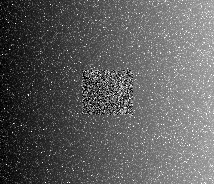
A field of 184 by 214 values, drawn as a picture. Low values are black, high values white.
Values rise toward the right. The centre is the roughest part. In the centre lies a patch that is rougher than the rest.
